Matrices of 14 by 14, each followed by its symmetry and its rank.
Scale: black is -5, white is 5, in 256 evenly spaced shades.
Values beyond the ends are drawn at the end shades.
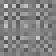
symmetric, rank two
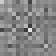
symmetric, rank three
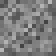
symmetric, full rank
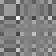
symmetric, rank two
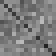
symmetric, full rank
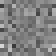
neither, rank three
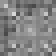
symmetric, rank three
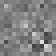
symmetric, rank three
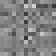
neither, rank three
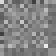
symmetric, rank three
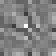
symmetric, rank two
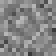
symmetric, full rank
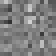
neither, rank three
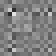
symmetric, rank two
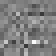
neither, rank three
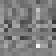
neither, rank three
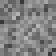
symmetric, full rank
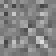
symmetric, rank three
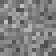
symmetric, full rank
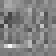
neither, rank three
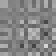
symmetric, rank two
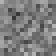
symmetric, full rank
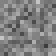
symmetric, full rank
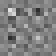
symmetric, rank two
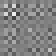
symmetric, rank two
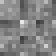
symmetric, rank three
